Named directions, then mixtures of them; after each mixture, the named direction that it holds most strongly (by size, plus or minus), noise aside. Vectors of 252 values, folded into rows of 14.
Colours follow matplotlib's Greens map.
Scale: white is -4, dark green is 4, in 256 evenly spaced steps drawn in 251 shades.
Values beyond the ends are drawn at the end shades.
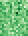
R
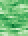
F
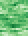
F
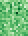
R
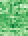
F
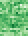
F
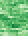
F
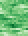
F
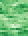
F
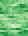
F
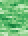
F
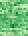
F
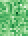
R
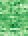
F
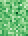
R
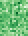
R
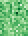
R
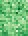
R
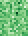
R
